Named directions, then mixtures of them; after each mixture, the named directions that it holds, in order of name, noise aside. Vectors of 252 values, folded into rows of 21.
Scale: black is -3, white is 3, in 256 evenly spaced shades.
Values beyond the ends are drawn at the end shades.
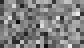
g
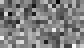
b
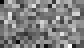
b, g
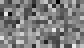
b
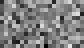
g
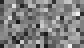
g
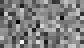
b, g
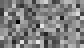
b, g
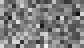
g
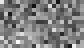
b, g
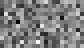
b, g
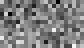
b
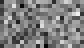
g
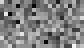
b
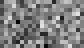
g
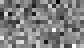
b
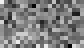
b, g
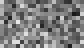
g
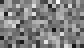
b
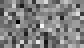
b, g
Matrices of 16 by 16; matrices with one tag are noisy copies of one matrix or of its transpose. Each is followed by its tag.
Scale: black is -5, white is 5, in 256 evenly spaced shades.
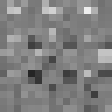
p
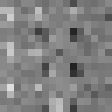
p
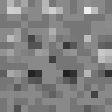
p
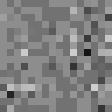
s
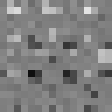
p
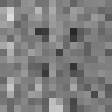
p
